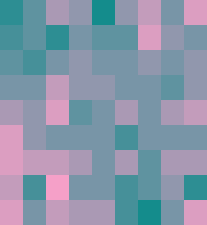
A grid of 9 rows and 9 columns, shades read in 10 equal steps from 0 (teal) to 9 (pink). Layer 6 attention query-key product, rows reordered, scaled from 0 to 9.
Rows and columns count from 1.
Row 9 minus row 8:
1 2 -2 2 2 0 -3 -1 7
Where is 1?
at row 1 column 1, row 2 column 3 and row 8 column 9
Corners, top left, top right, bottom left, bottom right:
1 8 8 8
